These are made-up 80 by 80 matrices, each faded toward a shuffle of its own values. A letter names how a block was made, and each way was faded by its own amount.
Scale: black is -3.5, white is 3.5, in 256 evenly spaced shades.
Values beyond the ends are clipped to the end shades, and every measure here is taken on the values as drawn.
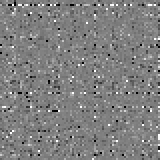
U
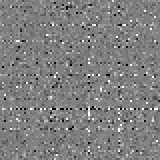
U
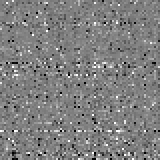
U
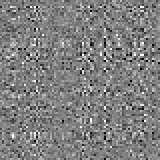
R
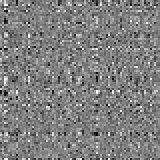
R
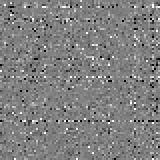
U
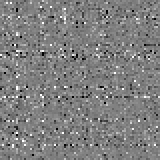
U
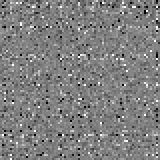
U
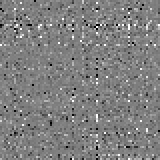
U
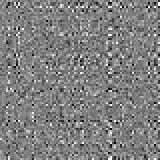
R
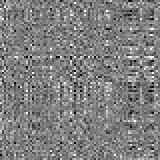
R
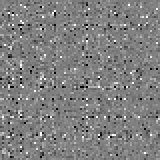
U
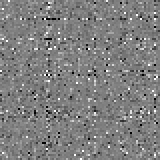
U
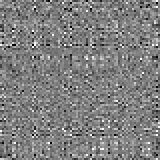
R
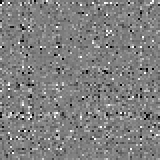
U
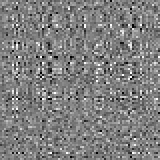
R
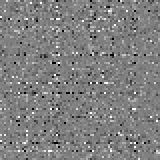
U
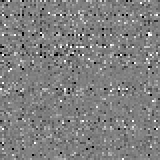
U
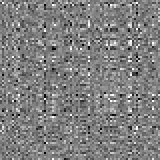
R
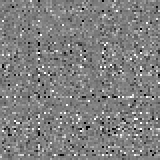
U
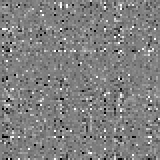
U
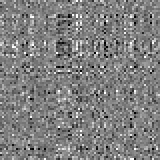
R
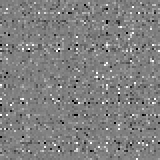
U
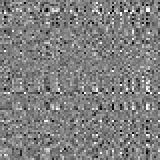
R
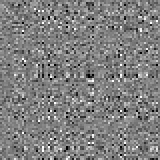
R
